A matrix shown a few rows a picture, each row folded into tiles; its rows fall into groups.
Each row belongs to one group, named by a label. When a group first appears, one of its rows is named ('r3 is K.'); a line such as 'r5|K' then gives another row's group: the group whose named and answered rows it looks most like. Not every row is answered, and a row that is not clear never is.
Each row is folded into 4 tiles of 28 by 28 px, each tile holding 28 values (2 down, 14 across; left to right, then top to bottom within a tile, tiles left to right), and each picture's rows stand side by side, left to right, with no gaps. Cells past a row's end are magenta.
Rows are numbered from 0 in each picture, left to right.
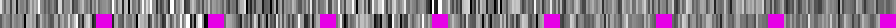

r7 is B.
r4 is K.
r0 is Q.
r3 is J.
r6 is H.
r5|H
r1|Q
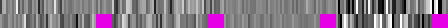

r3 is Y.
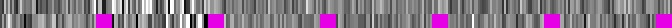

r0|Y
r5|K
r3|J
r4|B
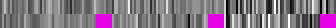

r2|Y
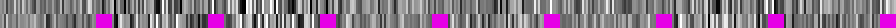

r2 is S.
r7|J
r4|K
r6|Y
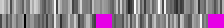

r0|Q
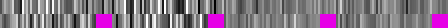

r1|S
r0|S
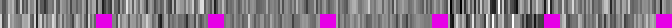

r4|Y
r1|H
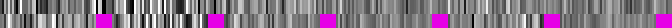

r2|H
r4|Q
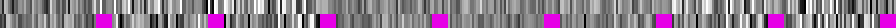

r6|Q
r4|K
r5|Q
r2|Q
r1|J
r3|H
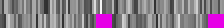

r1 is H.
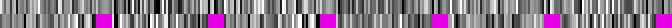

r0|Q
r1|Y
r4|J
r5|S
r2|Q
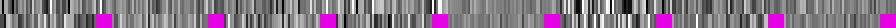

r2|K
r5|S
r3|J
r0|Y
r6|B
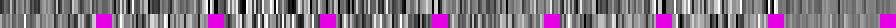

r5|Y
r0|B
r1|Y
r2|S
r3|Y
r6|J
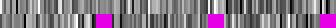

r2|Y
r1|J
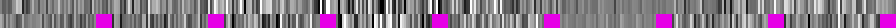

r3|Y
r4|S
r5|B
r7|Q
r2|J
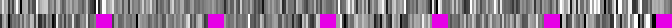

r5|Q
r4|S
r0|J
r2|B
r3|J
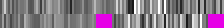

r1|S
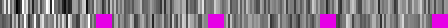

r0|S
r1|K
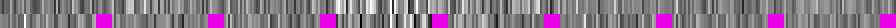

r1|K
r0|B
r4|H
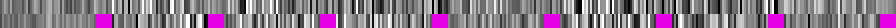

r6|Y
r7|Q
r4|S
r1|Q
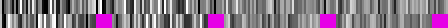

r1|S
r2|J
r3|H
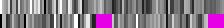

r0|Q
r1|B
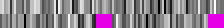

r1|K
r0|Q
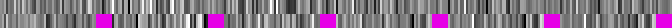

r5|B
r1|Q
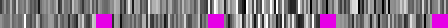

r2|S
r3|K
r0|B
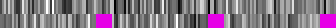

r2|J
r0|S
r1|Y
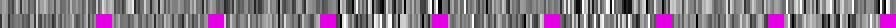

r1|K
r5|S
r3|Y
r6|Q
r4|B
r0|J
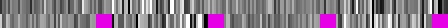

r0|B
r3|Y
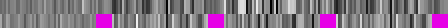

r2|K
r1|B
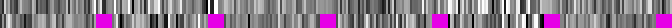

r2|Q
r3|K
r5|H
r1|J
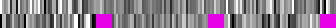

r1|K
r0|Q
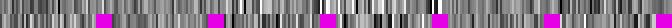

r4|K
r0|K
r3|J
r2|J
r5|B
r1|H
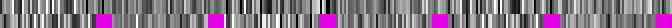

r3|K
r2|Y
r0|S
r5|H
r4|S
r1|B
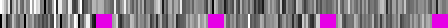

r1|J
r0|Q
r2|B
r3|J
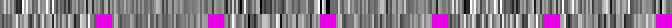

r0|S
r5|J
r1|J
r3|J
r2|Y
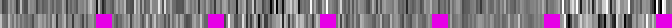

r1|S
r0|Y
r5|J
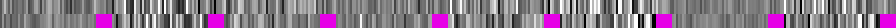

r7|Q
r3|B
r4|J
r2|H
